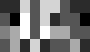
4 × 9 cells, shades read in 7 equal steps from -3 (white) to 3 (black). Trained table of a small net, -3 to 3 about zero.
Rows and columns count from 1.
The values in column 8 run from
-1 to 2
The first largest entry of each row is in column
1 2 4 3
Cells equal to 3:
2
